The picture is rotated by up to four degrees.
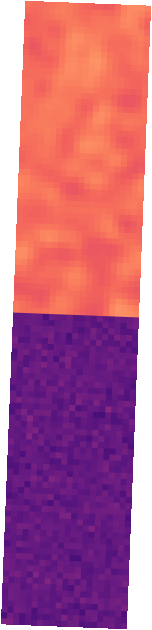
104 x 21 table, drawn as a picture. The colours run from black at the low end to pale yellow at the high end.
The table splits into 2 rows of 1 panel. Panel 1,1: high, blotchy, faint in contrast. Panel 2,1: low, fine-grained, faint in contrast.
